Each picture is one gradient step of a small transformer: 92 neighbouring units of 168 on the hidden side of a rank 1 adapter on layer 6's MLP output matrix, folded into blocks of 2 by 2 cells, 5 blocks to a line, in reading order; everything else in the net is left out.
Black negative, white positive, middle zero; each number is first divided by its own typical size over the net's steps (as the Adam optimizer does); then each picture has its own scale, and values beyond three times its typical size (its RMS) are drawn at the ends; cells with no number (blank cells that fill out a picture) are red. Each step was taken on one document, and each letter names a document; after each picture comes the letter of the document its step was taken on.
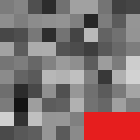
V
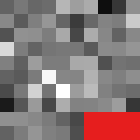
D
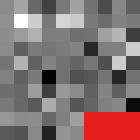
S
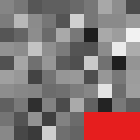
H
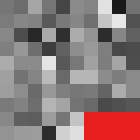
H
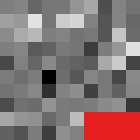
S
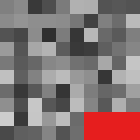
V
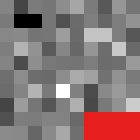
S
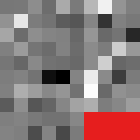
S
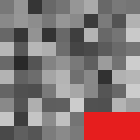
V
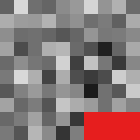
D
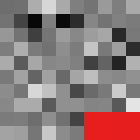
S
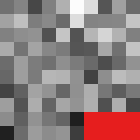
D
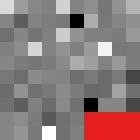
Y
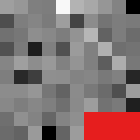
Y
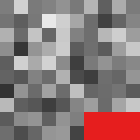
H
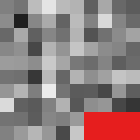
V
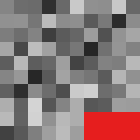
V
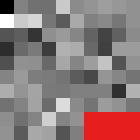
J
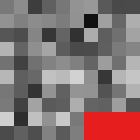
V
